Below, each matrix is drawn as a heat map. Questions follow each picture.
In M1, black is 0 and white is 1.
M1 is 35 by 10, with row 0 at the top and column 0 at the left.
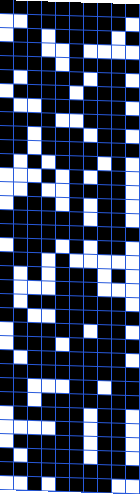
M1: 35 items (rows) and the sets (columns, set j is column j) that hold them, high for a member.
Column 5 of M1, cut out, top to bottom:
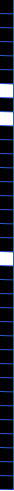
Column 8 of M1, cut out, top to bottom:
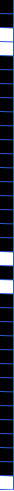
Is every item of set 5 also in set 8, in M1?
no
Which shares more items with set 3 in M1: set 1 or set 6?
set 1
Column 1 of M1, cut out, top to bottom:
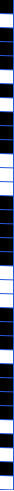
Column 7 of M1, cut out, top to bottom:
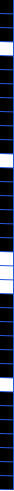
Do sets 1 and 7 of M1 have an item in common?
yes
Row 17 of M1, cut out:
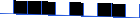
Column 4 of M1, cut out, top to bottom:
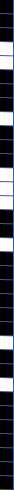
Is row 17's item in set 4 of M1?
yes
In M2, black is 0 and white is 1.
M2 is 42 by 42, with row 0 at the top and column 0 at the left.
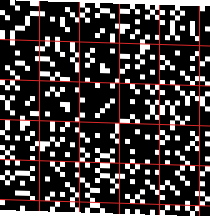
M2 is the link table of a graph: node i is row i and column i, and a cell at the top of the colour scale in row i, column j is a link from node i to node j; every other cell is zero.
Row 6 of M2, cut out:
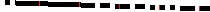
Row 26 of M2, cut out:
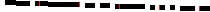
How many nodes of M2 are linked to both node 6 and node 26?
8
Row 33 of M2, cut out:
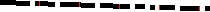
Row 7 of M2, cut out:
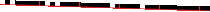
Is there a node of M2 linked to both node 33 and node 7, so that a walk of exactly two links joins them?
yes
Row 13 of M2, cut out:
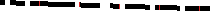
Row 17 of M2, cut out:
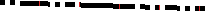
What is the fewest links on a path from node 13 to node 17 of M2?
2
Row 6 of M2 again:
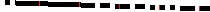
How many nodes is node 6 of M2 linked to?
10
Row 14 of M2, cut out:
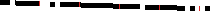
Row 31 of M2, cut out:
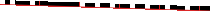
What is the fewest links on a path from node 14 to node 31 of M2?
2
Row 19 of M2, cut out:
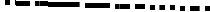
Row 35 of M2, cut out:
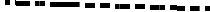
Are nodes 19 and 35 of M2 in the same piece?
yes
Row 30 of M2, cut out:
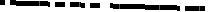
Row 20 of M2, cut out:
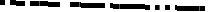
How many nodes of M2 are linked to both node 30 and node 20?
4
